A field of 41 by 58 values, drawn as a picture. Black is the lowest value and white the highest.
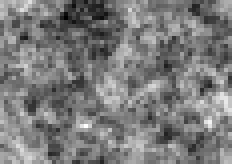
Grain: blotchy. Average level on the scale: 50%. Odd rows or columns: none. Mirror symmetry: none.
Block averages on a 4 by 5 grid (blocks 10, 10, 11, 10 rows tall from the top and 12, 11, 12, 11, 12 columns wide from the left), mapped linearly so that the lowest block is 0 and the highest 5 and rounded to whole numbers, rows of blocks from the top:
40242 | 42323 | 32435 | 52433
